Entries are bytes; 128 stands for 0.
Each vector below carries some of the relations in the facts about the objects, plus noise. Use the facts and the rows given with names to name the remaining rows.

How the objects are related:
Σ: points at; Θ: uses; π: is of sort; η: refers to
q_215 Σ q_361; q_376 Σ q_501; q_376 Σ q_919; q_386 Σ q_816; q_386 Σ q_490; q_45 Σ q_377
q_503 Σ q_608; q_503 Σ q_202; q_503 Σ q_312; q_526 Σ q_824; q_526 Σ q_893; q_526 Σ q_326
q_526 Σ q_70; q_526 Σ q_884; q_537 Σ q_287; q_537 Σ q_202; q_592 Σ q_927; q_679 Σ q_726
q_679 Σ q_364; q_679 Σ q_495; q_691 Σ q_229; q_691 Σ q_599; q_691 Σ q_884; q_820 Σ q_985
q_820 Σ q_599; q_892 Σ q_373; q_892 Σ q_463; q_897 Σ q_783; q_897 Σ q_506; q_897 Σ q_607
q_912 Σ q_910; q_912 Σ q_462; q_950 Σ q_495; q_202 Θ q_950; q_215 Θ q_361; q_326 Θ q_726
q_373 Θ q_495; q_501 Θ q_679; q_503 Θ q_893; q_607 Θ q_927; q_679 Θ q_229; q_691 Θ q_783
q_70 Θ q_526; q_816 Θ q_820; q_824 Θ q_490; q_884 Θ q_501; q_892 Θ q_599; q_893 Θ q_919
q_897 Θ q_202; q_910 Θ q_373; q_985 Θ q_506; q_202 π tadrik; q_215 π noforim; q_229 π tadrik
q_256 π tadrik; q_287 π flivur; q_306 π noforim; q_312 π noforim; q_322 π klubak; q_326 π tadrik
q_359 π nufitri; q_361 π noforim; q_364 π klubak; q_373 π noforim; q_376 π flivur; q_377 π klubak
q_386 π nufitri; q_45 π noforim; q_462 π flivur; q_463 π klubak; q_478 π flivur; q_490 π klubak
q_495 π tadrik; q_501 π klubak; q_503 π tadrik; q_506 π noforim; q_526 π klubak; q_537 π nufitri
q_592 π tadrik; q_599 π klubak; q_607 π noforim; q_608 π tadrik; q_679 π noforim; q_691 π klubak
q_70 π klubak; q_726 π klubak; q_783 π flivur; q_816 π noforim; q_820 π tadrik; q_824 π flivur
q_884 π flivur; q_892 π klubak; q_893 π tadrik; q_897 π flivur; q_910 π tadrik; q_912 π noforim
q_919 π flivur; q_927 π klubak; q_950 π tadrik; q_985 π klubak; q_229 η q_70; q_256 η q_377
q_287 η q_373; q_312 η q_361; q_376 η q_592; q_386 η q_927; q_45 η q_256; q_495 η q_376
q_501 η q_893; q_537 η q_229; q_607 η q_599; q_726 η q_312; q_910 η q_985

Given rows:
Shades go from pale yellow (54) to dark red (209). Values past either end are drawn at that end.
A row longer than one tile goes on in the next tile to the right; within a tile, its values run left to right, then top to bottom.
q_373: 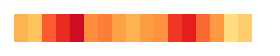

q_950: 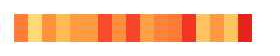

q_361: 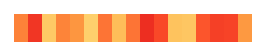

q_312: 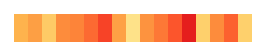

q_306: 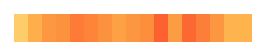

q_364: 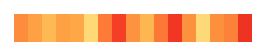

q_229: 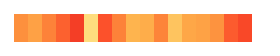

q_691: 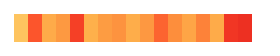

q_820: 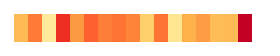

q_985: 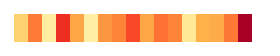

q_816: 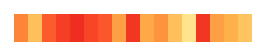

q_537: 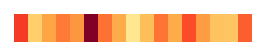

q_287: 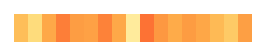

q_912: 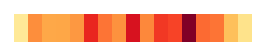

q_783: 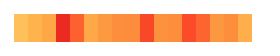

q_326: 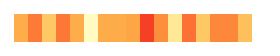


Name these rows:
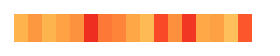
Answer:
q_679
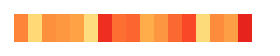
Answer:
q_495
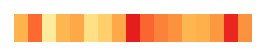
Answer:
q_70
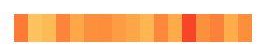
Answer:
q_256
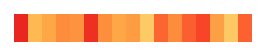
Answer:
q_359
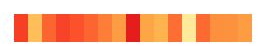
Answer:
q_490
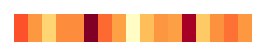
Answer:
q_503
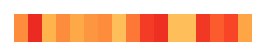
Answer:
q_215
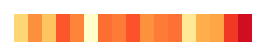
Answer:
q_599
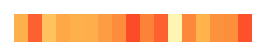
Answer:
q_893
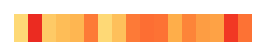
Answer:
q_526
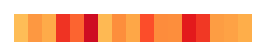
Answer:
q_897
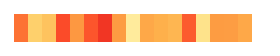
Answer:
q_202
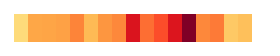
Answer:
q_462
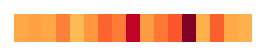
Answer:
q_910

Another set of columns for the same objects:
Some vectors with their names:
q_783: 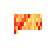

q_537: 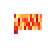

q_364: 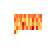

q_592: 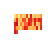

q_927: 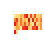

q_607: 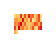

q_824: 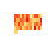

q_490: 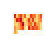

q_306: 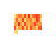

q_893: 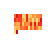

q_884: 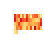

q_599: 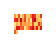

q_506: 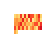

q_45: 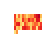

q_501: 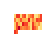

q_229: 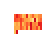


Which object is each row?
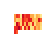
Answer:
q_376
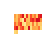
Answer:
q_892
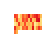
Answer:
q_679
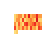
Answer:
q_312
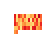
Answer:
q_377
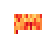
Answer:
q_608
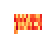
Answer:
q_691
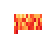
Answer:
q_820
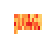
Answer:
q_287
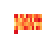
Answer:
q_950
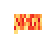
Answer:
q_816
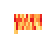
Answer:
q_526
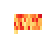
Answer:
q_463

